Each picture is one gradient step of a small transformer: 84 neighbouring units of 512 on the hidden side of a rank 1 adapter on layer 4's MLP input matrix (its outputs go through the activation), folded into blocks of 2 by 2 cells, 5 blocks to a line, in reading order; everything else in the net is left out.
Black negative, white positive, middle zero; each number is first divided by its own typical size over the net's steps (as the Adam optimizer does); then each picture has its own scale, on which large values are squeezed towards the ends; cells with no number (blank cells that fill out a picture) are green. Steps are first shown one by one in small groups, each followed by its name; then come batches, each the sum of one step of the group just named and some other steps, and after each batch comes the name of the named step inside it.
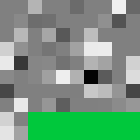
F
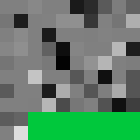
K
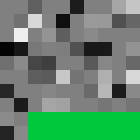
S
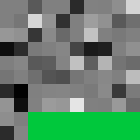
S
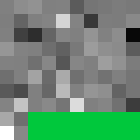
K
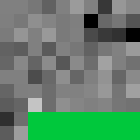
S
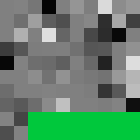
S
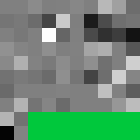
F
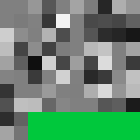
F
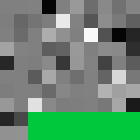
K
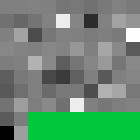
K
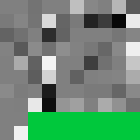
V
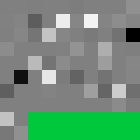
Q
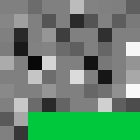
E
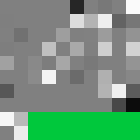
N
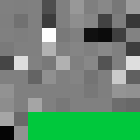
N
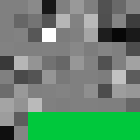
Q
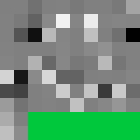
Q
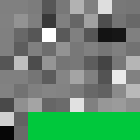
E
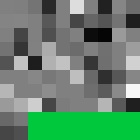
E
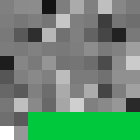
V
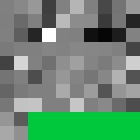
N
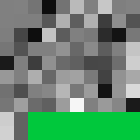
E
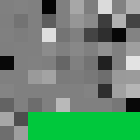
N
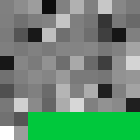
V
